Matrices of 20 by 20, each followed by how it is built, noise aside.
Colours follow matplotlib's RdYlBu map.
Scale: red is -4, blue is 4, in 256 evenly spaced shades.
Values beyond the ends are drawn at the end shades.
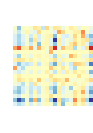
low rank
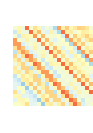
Toeplitz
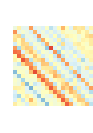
Toeplitz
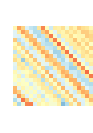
Toeplitz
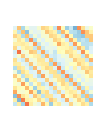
Toeplitz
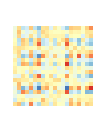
low rank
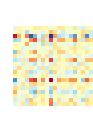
low rank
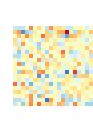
low rank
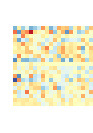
low rank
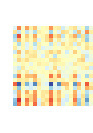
low rank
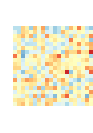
low rank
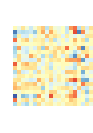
low rank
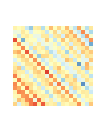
Toeplitz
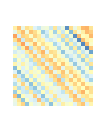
Toeplitz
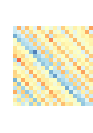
Toeplitz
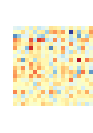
low rank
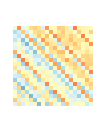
Toeplitz
